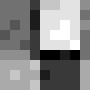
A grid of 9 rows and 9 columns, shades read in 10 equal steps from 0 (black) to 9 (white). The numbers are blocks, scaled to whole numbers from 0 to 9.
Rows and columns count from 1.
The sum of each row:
49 49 50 51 50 22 39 38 39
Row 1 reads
4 4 4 2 7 7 8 8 5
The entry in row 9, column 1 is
6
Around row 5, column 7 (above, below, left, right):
9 1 8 9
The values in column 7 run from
1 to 9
